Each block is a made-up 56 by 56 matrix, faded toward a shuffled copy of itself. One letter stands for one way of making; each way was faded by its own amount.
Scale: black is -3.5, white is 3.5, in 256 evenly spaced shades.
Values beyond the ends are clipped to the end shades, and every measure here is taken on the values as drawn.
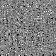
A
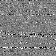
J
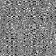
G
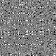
G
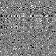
G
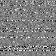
J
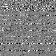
J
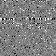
G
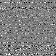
J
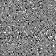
A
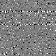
G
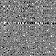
G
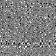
G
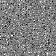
A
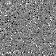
A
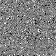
A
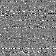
J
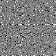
G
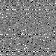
G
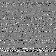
J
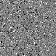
A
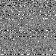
J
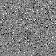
A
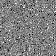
A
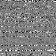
J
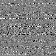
J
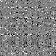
G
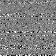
J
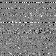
J
